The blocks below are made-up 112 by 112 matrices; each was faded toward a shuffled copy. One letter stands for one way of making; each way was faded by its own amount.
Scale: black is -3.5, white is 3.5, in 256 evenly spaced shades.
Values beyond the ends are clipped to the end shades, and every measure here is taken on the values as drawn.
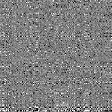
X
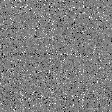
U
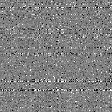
X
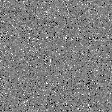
U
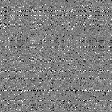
X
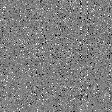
U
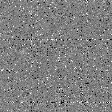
U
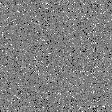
U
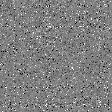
U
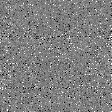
U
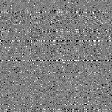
X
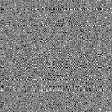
X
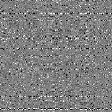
X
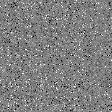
U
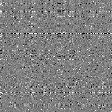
X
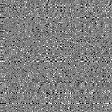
X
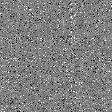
U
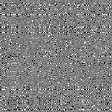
X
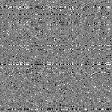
X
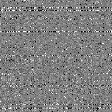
X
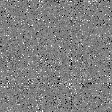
U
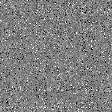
U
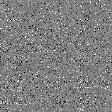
U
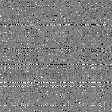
X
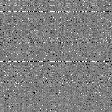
X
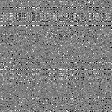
X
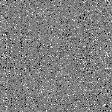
U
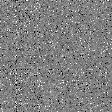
U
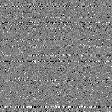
X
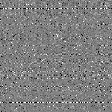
X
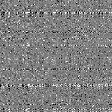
X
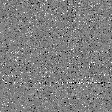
U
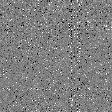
U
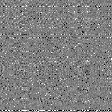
X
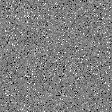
U
